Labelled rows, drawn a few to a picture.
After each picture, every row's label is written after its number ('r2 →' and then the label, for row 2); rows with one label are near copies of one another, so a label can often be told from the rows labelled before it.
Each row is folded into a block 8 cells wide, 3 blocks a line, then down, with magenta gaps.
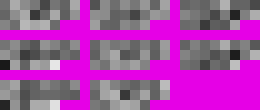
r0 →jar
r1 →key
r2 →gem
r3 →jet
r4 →jar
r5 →gem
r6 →jet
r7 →jar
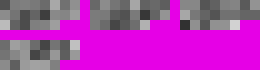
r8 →key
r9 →gem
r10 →jet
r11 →jar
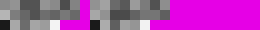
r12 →jet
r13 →jet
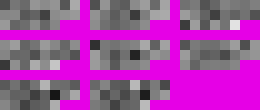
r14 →key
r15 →key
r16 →jet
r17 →jet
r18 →key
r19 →key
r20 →gem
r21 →gem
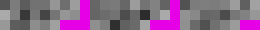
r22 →key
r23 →gem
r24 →key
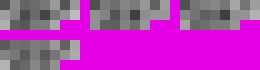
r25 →key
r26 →key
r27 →key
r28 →key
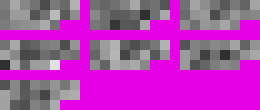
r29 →jar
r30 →gem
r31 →jar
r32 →jet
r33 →jar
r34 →key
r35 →key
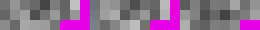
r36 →jar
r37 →jar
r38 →key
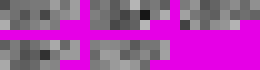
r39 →key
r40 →gem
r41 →jet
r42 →key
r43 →jar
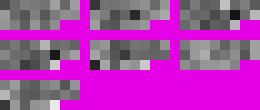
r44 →key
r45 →key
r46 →gem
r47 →gem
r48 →jet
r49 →jar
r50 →jet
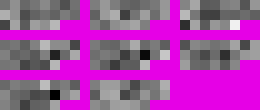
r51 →jet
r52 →jar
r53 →jet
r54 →gem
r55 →gem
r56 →key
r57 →gem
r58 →jar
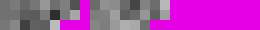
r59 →gem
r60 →jar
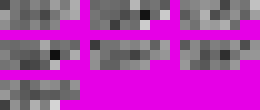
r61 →key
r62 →gem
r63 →jar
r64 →gem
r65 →key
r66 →key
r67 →jet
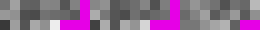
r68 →jet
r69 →jet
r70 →jar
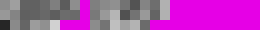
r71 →jet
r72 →jar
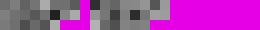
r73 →gem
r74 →key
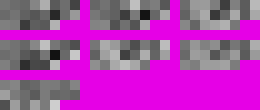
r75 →gem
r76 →gem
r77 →jar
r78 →gem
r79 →jar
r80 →jar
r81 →jet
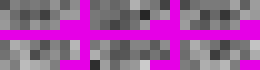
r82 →key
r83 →gem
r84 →key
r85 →jar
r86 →jet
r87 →jar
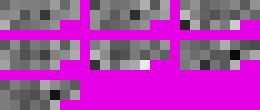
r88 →key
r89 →key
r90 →jet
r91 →key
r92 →jet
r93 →gem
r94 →gem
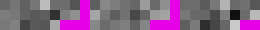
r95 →gem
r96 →key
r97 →gem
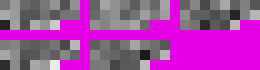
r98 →jet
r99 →jar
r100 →gem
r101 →jet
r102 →gem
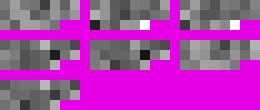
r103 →jar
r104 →jet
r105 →jet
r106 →gem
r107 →gem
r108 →jar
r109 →gem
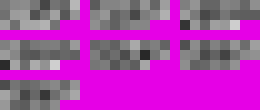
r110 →jar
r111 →key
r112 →jet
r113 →jet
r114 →gem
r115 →key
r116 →key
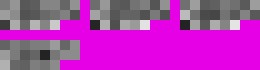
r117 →jet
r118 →jet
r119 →jet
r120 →key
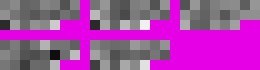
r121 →jet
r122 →jet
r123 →key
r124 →gem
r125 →jet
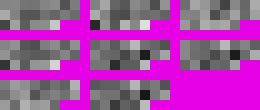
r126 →jet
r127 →jet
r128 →jar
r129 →jet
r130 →gem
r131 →gem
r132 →jar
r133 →gem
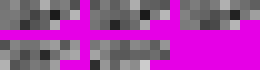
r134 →gem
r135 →gem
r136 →gem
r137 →key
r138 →jet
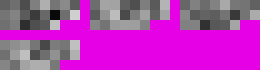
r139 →gem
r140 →jar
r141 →gem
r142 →jar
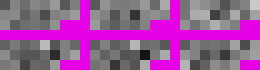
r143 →key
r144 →key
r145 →jar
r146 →gem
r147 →gem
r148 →key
